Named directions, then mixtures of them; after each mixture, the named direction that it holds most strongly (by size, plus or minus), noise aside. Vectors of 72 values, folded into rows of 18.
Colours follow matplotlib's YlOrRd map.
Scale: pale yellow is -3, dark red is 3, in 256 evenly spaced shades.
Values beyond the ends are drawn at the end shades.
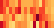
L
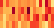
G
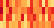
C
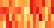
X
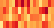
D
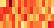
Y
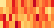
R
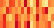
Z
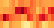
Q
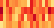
C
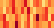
Z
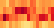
Q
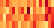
G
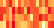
G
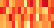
Z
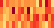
G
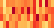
G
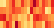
R
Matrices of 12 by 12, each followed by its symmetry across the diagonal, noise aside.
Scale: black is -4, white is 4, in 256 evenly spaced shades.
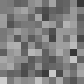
antisymmetric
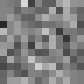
antisymmetric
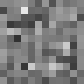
neither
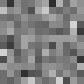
antisymmetric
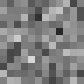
antisymmetric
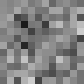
symmetric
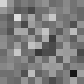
symmetric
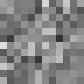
symmetric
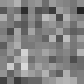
neither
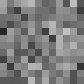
neither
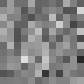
neither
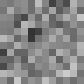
symmetric
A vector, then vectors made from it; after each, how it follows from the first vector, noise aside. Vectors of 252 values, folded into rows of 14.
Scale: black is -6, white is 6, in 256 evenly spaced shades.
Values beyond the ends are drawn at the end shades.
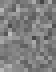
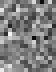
scaled up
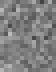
copied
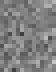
reversed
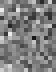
scaled up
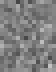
wrapped around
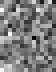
scaled up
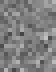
reversed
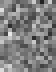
scaled up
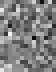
scaled up
